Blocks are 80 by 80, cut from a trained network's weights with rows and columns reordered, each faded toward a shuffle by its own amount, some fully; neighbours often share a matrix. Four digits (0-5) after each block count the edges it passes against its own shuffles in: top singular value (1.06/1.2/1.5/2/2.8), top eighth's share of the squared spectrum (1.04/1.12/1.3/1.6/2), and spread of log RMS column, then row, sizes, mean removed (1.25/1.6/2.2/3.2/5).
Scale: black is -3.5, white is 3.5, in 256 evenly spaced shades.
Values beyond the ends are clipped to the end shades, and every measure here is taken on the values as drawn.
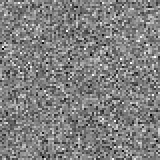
2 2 0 0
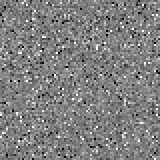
0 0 0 0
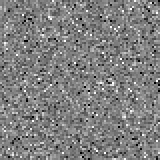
1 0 0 0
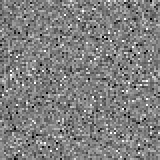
0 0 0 0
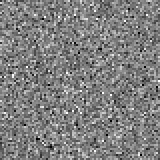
1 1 0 0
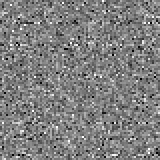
2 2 0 2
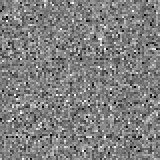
2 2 0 2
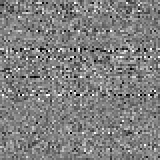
3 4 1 3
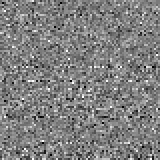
2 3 0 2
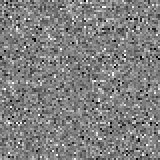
1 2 0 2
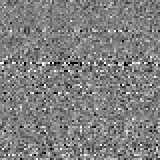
3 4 1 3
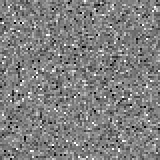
0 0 0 0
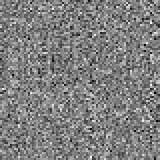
3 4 2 1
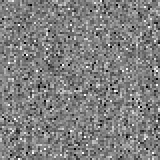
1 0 0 0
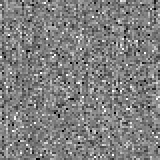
2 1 0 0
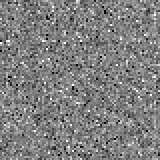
0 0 0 0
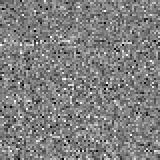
2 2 0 2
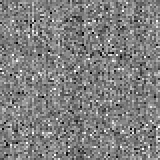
2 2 0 1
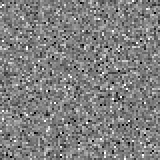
1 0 0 0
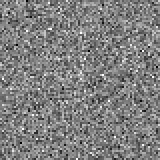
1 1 0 0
